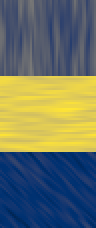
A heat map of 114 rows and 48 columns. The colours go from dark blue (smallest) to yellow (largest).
It is made of 3 by 1 panels. Panel 1,1: low, streaked downward. Panel 2,1: very high, streaked across, faint in contrast. Panel 3,1: very low, slanting down to the right, faint in contrast.
